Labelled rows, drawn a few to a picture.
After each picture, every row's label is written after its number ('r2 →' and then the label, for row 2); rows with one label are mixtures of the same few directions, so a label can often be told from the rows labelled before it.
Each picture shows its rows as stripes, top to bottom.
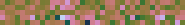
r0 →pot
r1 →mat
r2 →mat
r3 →mat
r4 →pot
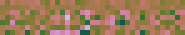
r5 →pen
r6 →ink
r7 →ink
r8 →pot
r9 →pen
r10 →pot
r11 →pot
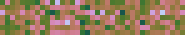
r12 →pen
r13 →pot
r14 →mat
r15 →pen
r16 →pot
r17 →ink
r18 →pot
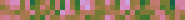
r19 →ink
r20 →ink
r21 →mat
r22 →ink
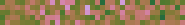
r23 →mat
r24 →pot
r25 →ink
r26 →mat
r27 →pen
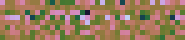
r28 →mat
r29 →pen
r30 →pot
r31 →ink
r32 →pot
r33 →pen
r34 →ink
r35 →mat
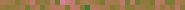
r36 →mat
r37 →pot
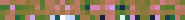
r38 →ink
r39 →pen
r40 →pen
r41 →mat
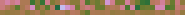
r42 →ink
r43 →mat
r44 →pot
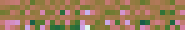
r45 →ink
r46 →ink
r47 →ink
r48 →mat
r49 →ink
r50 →pot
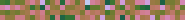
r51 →ink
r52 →ink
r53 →ink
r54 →mat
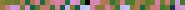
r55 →pot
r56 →ink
